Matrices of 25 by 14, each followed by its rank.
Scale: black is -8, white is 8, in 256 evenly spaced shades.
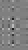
one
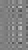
one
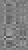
two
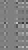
one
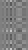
one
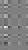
one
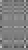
one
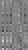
two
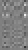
two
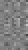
two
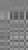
one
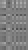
one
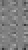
two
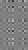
one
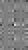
two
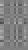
one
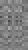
two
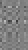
two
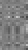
two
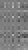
two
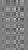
one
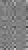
two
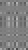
one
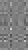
two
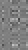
two
